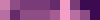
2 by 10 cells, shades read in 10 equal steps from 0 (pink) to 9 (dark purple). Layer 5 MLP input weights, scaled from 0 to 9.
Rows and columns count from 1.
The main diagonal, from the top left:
2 7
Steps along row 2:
up down same same down down up up up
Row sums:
56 46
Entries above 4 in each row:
8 6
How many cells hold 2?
1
